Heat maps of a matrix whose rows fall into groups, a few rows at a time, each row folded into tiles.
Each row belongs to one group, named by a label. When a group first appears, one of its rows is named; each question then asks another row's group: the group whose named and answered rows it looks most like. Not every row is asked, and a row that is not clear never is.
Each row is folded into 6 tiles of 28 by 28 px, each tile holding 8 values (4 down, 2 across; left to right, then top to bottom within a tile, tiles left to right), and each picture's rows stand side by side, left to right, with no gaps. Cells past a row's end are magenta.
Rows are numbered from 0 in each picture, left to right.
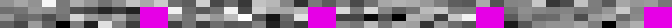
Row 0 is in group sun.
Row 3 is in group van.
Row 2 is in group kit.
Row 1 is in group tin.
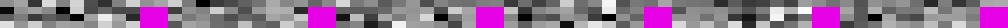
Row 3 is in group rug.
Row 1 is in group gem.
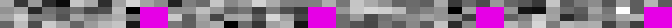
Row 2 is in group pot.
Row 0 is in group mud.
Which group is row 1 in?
sun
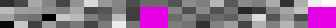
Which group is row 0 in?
sun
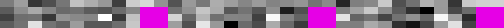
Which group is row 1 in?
sun
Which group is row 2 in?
sun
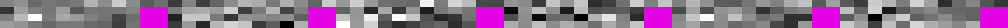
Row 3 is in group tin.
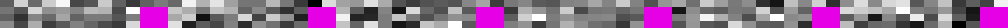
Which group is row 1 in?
pot
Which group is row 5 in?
pot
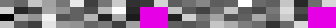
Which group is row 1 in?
van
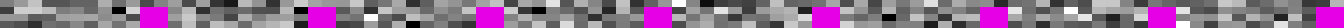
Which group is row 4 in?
gem
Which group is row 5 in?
kit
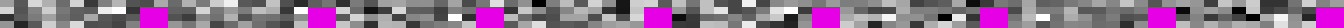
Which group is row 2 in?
van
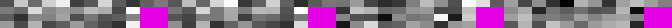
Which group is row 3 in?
mud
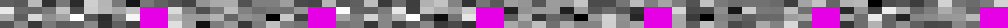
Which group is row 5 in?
gem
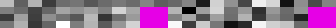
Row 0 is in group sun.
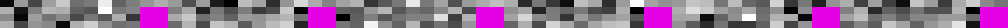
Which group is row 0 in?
rug
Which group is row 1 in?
mud
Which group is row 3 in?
mud
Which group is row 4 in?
pot
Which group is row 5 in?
mud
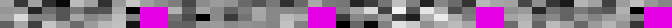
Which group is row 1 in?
kit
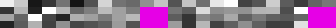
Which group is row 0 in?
gem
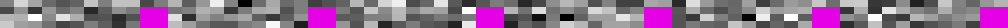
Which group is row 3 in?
kit
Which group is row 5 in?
gem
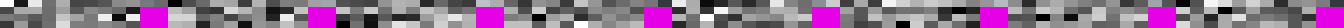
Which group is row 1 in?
van
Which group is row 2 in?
kit
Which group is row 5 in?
sun
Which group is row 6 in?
kit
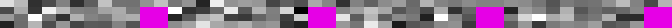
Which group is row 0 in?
gem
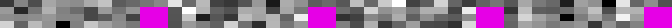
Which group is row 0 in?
rug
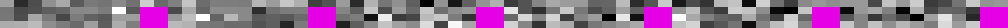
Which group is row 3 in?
van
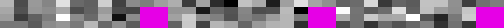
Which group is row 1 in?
mud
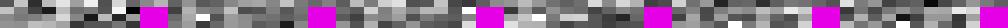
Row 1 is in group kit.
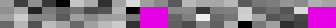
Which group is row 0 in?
mud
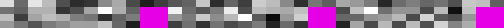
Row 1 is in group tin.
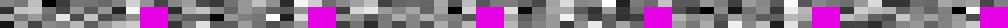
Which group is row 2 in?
pot
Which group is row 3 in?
rug
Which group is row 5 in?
pot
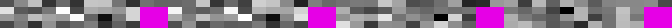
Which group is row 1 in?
tin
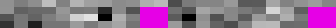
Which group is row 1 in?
rug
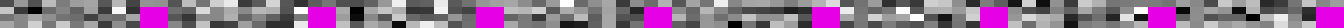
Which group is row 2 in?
rug
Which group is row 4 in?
sun
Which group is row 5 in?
tin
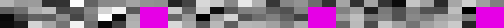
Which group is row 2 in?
mud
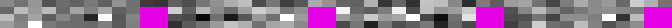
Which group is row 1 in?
kit
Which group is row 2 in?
tin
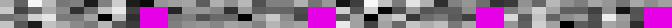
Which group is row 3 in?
sun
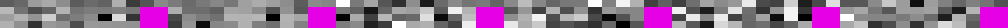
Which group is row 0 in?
van
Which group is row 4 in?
van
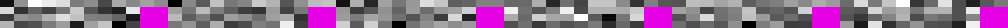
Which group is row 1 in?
sun
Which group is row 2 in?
rug
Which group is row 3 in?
tin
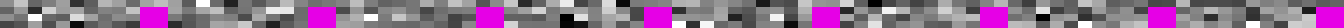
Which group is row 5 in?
gem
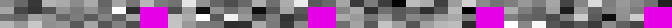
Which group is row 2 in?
mud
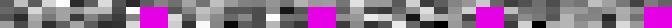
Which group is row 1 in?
sun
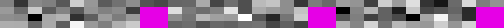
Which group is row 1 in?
tin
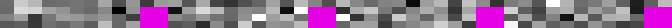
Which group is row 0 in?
pot
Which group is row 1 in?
pot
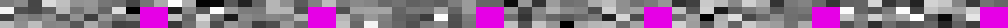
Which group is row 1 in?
gem
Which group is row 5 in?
tin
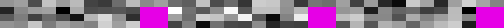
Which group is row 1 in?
tin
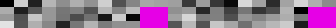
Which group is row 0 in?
rug
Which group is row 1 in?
mud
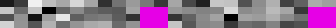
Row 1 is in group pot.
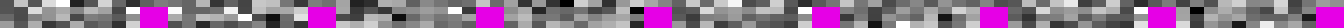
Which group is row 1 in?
tin
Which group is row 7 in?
rug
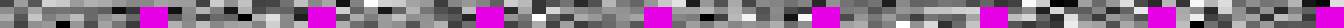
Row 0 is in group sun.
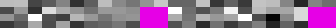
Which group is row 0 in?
gem
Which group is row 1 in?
tin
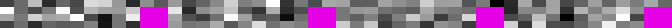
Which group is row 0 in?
tin
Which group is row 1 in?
rug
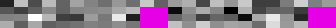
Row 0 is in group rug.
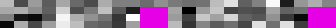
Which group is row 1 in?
rug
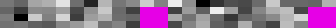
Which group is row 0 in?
rug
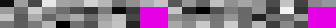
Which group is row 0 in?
sun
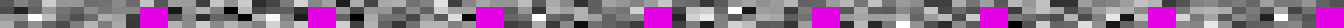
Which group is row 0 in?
rug
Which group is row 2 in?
rug
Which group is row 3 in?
gem
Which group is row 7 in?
sun
